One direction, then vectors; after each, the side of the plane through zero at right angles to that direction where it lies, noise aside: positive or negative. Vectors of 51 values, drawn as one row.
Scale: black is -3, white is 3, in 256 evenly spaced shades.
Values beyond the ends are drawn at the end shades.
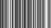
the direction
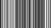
positive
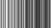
negative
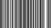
positive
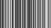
positive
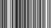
positive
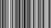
positive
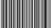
negative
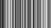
positive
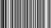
positive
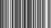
positive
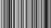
negative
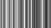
negative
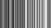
positive
